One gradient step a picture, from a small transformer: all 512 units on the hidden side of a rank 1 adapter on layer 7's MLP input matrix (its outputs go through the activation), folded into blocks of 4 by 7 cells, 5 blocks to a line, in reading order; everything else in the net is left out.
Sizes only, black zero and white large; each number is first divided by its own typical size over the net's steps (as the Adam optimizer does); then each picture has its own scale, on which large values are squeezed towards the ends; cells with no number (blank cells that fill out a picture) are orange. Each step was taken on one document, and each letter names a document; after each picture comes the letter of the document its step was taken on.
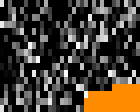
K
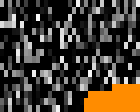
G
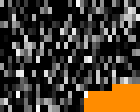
K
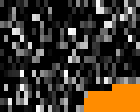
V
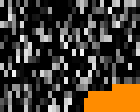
G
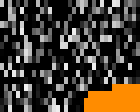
G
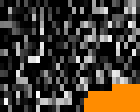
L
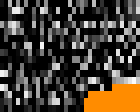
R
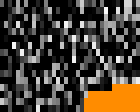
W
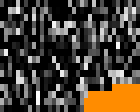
R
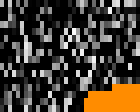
G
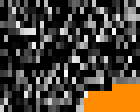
W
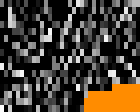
K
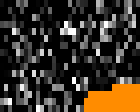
V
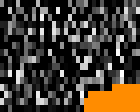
R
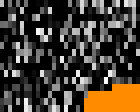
G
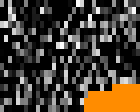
K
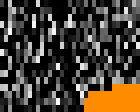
R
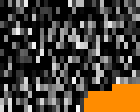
W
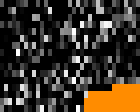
V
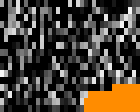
R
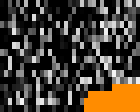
W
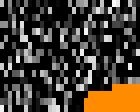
G
